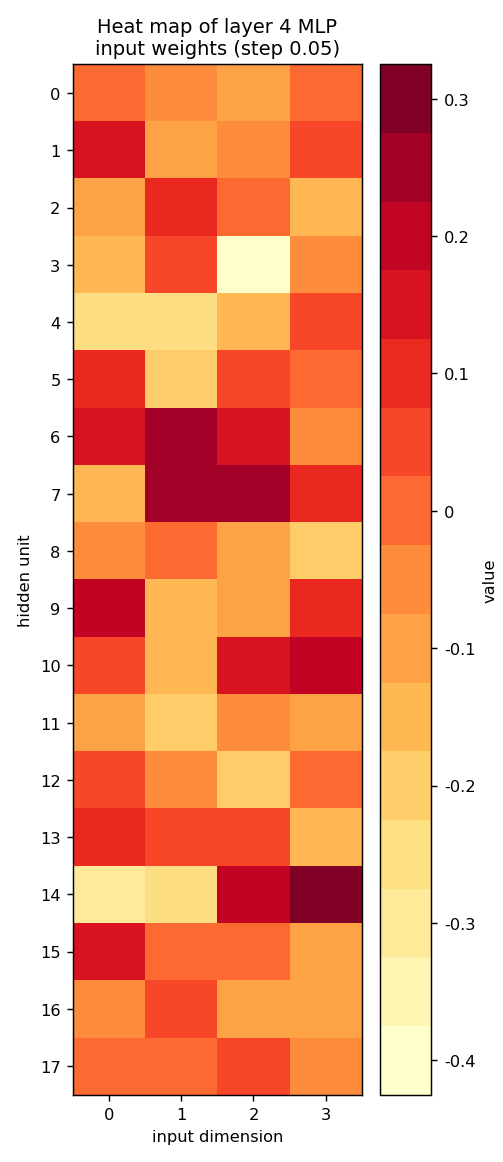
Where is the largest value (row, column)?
14 3
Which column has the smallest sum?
1
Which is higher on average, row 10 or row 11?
row 10
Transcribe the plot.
Title: Heat map of layer 4 MLP input weights (step 0.05)
x-axis: input dimension, ticks 0 1 2 3
y-axis: hidden unit, ticks 0 1 2 3 4 5 6 7 8 9 10 11 12 13 14 15 16 17 (0 at the top)
Colour bar: value, ticks -0.4 -0.3 -0.2 -0.1 0 0.1 0.2 0.3
Values, 18 rows of 4:
0 -0.05 -0.1 0
0.15 -0.1 -0.05 0.05
-0.1 0.1 0 -0.15
-0.15 0.05 -0.4 -0.05
-0.25 -0.25 -0.15 0.05
0.1 -0.2 0.05 0
0.15 0.25 0.15 -0.05
-0.15 0.25 0.25 0.1
-0.05 0 -0.1 -0.2
0.2 -0.15 -0.1 0.1
0.05 -0.15 0.15 0.2
-0.1 -0.2 -0.05 -0.1
0.05 -0.05 -0.2 0
0.1 0.05 0.05 -0.15
-0.3 -0.25 0.2 0.3
0.15 0 0 -0.1
-0.05 0.05 -0.1 -0.1
0 0 0.05 -0.05
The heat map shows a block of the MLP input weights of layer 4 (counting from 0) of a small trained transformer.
